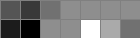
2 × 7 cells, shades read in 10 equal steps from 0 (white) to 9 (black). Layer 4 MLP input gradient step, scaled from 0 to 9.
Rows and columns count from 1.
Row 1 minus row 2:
-2 -2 1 0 4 1 -1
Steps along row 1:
up down down same same same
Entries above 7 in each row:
0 2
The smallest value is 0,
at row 2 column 5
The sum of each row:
34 33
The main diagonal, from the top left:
6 9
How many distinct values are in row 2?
6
